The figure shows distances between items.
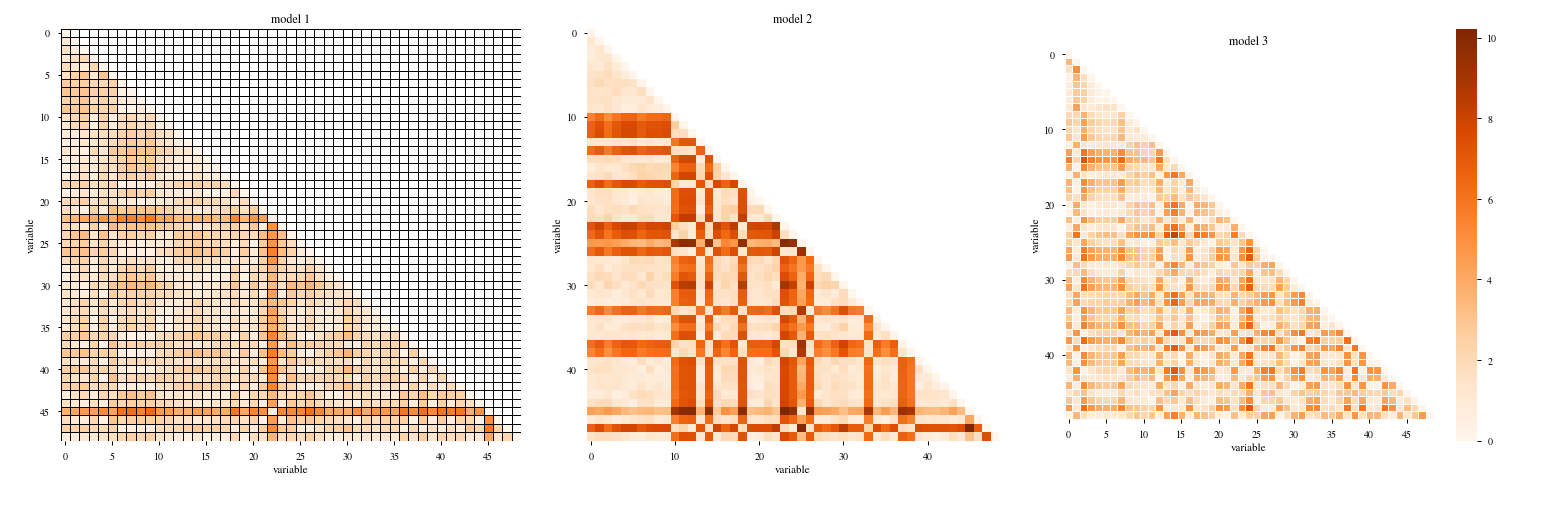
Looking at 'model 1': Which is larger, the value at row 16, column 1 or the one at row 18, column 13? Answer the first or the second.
the second
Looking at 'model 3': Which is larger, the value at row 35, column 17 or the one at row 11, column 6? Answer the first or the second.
the second
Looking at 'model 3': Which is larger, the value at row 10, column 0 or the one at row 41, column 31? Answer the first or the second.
the first
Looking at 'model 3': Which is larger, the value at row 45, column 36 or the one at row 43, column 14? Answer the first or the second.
the second
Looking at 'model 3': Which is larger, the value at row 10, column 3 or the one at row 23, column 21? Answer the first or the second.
the first
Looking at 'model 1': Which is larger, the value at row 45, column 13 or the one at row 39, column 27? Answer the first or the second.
the first
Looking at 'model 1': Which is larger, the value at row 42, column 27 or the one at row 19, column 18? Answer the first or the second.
the second
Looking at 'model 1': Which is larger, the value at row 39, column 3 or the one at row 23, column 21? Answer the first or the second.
the first
